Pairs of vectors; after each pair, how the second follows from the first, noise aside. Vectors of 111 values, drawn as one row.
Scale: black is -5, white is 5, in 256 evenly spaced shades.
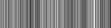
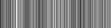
reversed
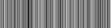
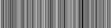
reversed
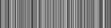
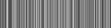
reversed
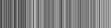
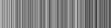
reversed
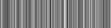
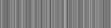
shrunk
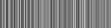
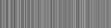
shrunk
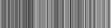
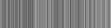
shrunk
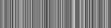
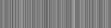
shrunk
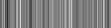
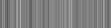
shrunk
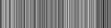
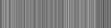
shrunk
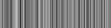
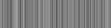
shrunk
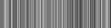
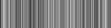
reversed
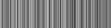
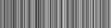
reversed
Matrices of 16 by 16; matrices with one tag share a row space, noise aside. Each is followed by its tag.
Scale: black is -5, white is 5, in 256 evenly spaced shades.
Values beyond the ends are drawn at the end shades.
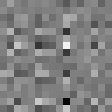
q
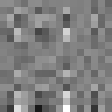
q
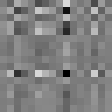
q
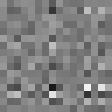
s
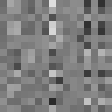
s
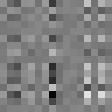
s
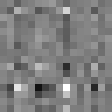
q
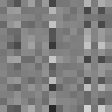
s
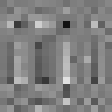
q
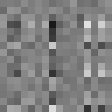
s
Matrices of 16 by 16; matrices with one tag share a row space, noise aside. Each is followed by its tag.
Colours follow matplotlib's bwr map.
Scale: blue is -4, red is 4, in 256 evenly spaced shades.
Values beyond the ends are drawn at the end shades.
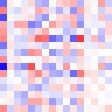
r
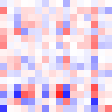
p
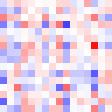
p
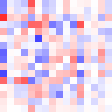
r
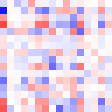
r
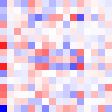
r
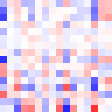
p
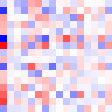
r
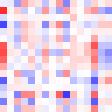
p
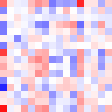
r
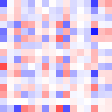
p
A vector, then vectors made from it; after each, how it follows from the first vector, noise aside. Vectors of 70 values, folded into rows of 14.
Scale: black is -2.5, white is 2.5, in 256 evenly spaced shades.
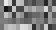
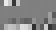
partly zeroed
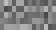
shrunk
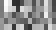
sign-scrambled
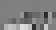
partly zeroed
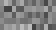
shrunk
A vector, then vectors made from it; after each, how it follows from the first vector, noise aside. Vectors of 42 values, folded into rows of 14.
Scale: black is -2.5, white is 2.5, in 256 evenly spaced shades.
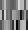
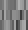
shrunk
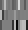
partly zeroed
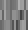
shrunk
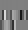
partly zeroed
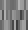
shrunk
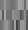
shrunk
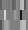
partly zeroed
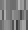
shrunk
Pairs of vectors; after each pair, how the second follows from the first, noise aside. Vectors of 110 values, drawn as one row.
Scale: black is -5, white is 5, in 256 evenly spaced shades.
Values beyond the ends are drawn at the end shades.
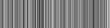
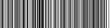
scaled up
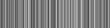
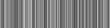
shuffled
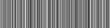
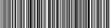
scaled up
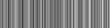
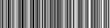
scaled up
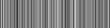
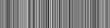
shuffled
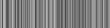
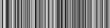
scaled up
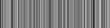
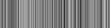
shuffled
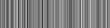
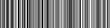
scaled up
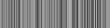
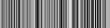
scaled up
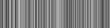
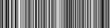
scaled up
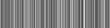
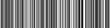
scaled up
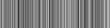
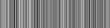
shuffled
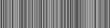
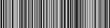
scaled up
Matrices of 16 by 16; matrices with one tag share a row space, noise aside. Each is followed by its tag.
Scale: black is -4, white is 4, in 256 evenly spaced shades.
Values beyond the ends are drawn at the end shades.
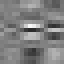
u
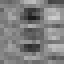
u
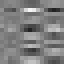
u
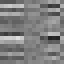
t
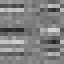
t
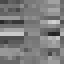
t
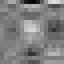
u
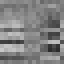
t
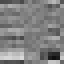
t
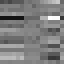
t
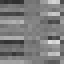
t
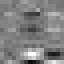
u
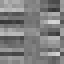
t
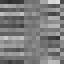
t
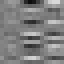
u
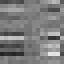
t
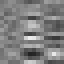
u
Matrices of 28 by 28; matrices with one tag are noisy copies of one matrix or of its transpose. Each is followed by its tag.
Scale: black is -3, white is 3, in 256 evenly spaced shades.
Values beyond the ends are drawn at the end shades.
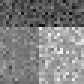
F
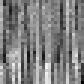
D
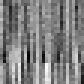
D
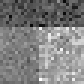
F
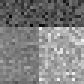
F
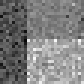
F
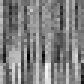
D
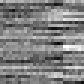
D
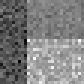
F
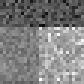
F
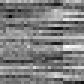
D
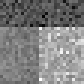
F
